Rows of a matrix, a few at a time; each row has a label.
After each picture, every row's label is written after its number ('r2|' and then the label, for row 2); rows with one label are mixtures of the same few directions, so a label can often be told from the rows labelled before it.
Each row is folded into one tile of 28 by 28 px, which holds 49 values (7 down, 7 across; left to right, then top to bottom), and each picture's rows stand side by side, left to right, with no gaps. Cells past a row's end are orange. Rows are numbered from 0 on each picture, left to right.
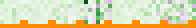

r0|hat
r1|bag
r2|hat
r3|hat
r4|bag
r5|bag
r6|hat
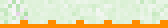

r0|bag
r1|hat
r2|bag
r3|hat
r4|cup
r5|hat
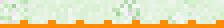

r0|hat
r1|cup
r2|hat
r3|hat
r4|bag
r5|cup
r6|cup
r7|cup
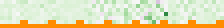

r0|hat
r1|hat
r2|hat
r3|bag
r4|hat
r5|cup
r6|bag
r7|bag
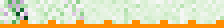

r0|bag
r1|bag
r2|bag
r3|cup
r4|hat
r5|cup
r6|hat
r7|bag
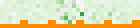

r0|hat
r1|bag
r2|cup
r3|cup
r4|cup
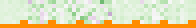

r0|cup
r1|hat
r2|bag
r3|cup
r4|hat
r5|hat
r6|hat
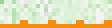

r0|hat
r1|bag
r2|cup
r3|hat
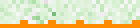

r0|bag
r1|cup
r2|bag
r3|bag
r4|bag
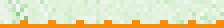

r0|bag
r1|bag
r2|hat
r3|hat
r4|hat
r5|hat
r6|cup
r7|cup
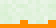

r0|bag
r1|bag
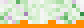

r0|cup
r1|hat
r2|cup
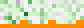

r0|cup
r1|hat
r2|bag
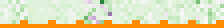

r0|bag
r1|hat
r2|hat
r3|cup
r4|bag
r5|cup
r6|hat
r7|hat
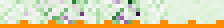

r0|cup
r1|bag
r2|cup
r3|hat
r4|cup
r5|bag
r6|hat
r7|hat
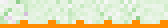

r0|cup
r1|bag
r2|hat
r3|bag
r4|bag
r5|cup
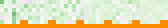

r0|hat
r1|hat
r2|bag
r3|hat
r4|cup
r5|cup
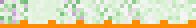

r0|hat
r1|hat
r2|bag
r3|bag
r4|bag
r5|cup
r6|hat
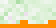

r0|cup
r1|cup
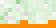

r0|cup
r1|cup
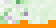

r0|cup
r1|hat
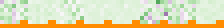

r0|hat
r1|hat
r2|bag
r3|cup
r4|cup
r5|cup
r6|hat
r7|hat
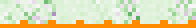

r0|cup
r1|cup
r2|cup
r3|bag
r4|bag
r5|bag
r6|bag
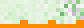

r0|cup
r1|bag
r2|bag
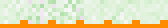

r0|bag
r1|hat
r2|bag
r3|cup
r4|cup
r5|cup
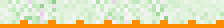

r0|bag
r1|hat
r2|bag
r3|bag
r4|hat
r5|bag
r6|cup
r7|cup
